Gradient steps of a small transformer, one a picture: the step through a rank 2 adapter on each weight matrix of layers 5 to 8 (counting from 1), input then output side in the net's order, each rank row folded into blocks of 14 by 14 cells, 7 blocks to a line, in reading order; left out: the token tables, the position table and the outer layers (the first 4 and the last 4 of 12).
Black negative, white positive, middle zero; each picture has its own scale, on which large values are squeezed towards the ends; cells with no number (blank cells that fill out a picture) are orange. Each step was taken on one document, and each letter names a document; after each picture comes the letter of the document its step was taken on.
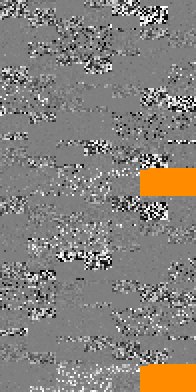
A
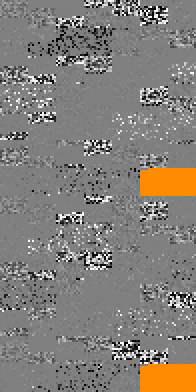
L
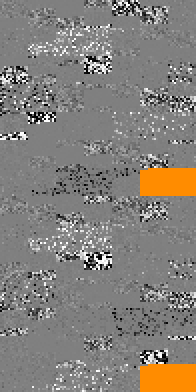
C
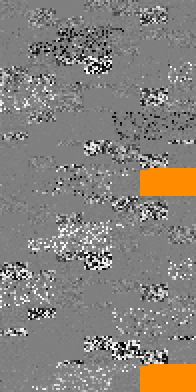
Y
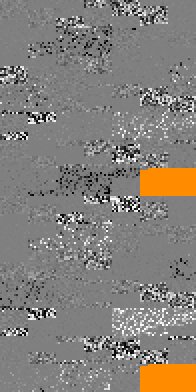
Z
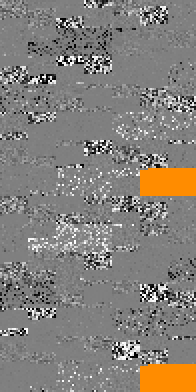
A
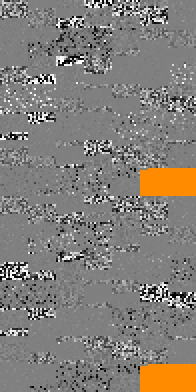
L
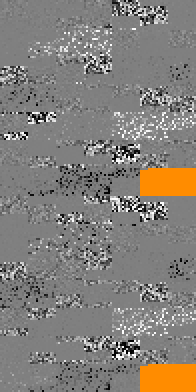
Z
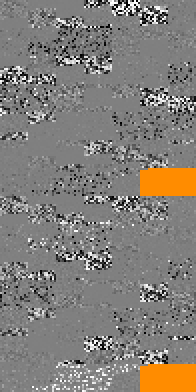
Y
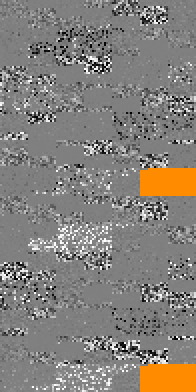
Y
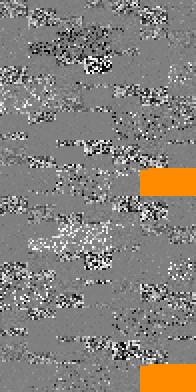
Y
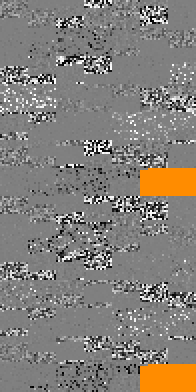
L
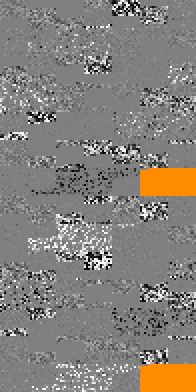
C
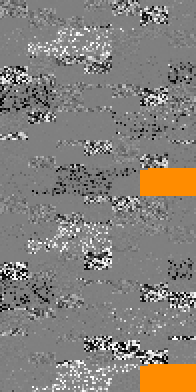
C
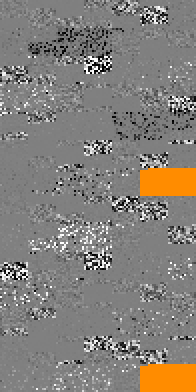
Y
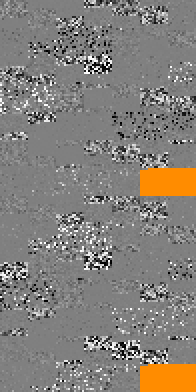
Y
